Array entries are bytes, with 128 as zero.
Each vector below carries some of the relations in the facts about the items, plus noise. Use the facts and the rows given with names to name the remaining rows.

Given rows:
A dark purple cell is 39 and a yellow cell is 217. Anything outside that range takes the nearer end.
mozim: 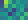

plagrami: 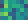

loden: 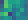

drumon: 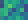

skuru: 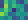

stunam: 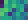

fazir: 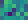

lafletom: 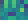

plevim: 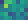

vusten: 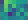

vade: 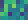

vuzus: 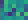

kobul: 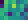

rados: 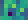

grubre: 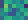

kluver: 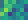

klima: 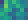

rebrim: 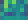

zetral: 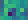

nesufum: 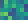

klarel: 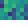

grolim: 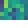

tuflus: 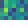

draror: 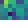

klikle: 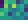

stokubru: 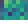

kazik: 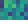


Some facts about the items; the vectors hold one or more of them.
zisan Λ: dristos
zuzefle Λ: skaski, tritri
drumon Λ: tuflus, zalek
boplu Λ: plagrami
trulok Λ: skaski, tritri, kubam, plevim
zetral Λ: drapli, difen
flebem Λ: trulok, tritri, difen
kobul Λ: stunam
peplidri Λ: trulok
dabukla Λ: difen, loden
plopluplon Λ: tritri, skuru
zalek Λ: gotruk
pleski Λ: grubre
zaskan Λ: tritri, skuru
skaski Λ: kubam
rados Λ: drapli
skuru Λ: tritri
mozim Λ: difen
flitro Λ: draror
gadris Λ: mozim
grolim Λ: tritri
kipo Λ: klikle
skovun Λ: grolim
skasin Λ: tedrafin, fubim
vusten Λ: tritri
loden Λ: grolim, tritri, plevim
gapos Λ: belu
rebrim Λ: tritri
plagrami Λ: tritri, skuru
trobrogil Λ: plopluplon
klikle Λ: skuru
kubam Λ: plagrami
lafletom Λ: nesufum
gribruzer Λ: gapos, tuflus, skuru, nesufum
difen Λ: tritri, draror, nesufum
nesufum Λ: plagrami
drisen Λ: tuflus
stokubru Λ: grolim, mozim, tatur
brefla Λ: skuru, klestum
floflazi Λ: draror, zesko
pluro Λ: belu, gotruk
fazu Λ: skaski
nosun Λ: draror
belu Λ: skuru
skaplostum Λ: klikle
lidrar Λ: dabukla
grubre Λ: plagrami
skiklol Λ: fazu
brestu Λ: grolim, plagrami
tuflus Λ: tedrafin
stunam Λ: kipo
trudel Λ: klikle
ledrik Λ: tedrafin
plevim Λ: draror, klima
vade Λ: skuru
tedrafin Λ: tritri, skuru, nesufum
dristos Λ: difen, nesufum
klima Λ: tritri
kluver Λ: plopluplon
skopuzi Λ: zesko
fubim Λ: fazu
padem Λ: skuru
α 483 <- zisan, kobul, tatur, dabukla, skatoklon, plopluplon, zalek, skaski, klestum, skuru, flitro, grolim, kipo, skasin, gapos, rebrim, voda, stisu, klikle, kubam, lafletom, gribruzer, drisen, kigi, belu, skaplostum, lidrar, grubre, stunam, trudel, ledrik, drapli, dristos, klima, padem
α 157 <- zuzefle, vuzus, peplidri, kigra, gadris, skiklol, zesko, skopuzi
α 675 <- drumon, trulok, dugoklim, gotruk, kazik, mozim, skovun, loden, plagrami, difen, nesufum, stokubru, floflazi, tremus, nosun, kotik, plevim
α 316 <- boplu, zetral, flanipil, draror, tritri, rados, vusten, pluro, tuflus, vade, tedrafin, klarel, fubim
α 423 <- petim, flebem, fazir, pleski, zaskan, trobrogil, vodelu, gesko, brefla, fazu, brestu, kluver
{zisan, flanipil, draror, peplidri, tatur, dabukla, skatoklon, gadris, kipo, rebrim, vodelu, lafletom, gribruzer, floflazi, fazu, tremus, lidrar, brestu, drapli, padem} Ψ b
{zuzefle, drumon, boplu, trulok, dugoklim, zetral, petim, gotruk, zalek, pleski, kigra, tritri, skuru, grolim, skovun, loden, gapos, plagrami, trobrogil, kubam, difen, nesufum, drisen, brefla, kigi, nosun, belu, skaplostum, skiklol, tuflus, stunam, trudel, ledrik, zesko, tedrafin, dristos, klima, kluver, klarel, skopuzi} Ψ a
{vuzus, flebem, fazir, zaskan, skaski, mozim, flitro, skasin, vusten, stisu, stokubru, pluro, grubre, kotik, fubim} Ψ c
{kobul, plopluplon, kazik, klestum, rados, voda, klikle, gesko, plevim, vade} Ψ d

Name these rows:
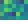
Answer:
fazu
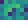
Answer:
skopuzi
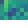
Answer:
flebem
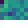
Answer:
flitro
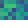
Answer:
gotruk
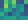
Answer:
padem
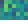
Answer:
skaski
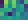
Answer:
kipo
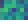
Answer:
zalek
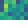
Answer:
plopluplon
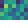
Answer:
klestum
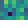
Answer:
gadris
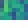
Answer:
kubam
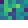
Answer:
zesko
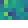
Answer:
difen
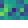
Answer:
brefla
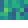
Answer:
zuzefle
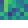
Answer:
zaskan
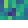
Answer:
drapli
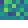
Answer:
fubim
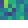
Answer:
tatur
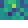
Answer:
pluro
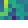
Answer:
tritri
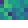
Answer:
nosun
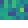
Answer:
dristos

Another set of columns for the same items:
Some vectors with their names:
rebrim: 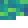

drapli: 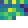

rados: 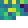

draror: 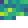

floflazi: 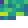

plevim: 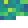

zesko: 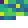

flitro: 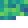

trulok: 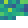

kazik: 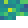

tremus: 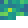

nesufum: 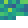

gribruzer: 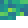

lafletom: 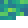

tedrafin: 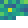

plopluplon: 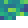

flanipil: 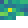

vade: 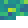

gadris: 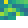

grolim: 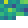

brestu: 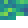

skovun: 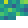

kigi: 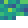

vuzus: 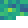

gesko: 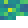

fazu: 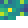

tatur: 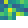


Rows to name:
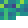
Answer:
pleski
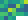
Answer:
brefla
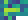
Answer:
kobul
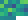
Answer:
boplu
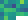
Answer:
grubre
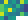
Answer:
skiklol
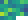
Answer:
peplidri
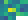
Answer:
klikle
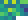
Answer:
zetral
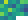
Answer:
zuzefle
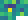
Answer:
gotruk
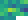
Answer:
vusten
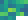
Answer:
padem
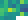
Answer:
skasin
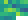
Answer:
stokubru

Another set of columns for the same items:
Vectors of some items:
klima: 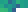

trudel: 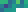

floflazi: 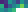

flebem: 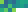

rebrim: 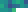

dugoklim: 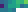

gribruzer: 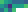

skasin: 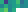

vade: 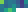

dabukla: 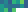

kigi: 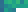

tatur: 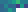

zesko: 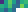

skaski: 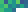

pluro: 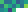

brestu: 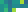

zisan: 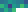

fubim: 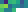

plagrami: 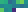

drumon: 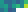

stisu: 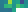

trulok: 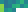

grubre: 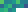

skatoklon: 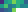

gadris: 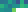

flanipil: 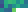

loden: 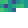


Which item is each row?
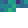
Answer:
rados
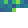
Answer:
kipo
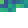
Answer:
stokubru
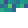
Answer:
mozim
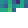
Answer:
plevim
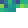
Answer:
nosun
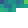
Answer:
zetral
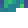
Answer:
drapli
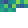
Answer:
skiklol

